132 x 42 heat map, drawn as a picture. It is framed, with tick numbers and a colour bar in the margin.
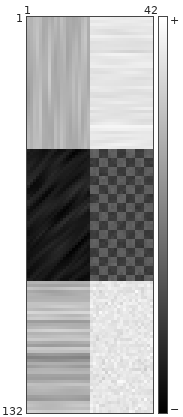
It is made of 3 by 2 panels. Panel 1,1: high, streaked downward, faint in contrast. Panel 1,2: very high, streaked across, faint in contrast. Panel 2,1: very low, slanting up to the right, faint in contrast. Panel 2,2: low, checkered. Panel 3,1: high, streaked across. Panel 3,2: very high, fine-grained, faint in contrast.
